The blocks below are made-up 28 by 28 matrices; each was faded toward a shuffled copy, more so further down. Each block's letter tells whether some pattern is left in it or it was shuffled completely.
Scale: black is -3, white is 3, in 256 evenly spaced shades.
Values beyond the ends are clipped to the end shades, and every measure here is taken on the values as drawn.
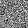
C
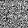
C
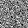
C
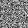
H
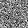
H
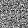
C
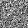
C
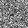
H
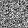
C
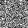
C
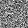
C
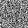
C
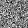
H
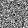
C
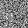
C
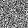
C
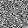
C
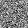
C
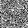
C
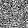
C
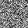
H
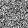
H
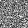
H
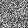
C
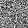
H
